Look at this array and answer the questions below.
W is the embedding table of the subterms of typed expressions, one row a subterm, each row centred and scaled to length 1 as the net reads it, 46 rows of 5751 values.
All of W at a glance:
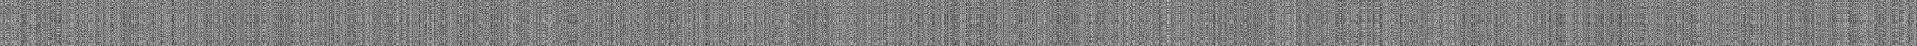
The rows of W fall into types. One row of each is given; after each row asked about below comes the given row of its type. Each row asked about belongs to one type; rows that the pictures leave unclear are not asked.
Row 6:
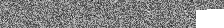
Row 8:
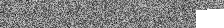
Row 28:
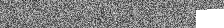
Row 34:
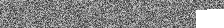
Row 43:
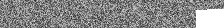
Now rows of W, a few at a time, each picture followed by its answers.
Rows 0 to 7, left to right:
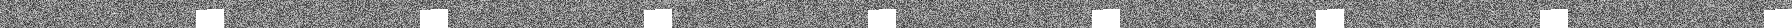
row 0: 28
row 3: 34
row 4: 28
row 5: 43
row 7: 8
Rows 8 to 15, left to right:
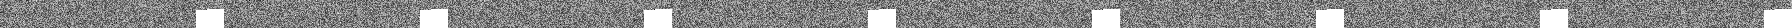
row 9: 28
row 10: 43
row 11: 6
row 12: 43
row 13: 6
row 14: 8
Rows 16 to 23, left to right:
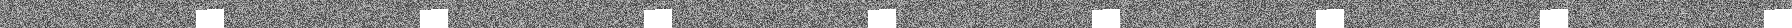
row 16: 43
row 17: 8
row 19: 43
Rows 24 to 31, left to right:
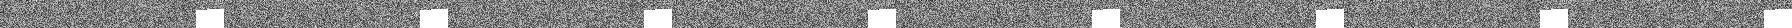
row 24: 8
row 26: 8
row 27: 43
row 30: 8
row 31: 34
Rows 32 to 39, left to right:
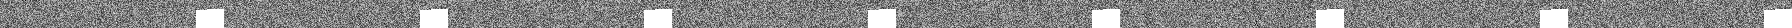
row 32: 28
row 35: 6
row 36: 34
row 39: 6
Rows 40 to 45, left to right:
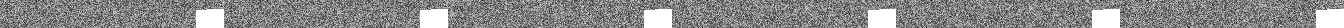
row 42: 34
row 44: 43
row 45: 8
